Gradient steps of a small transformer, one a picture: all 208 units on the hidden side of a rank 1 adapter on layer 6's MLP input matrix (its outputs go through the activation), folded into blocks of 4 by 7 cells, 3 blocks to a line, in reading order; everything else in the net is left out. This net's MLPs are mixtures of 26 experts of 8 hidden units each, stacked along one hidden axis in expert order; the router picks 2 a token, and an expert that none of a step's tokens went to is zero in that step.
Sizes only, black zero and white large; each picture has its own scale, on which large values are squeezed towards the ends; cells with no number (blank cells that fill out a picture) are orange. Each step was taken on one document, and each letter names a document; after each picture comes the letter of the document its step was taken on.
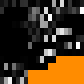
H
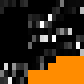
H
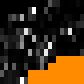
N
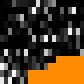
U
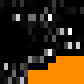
H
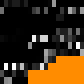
H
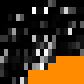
N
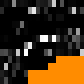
U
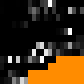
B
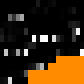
U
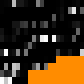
U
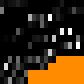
H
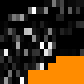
N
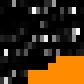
U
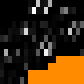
N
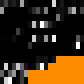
H
